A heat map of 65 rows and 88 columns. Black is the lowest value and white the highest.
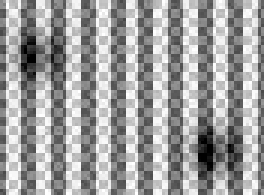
No overall slope runs across the table. Upright stripes repeat 9 times across the table. The ninth with the lowest average is the bottom right. Two dips sink into the field.
